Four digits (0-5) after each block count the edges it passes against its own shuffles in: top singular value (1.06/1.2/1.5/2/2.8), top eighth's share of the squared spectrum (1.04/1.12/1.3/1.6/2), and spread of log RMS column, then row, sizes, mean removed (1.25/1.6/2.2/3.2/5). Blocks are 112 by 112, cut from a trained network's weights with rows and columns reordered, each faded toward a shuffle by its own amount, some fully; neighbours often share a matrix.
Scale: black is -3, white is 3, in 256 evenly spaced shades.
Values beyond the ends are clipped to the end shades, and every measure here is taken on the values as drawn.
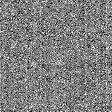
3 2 0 1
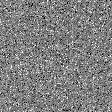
0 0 0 0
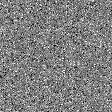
0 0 0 0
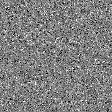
1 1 0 1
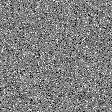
0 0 0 0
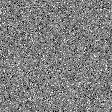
1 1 0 1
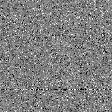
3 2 1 1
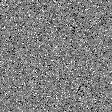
0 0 0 0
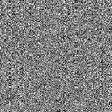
4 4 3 2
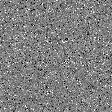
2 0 0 0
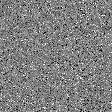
1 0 0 0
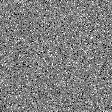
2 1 0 1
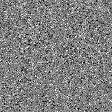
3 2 0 1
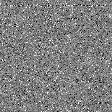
2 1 1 1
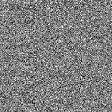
3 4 2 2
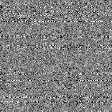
3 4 1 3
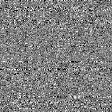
3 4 1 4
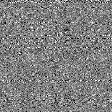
3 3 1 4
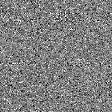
2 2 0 2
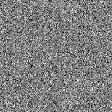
3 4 2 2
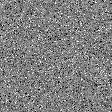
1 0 0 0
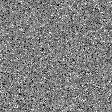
1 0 0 0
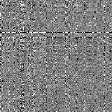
4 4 4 3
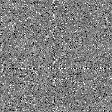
3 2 2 1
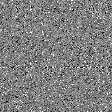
3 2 1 1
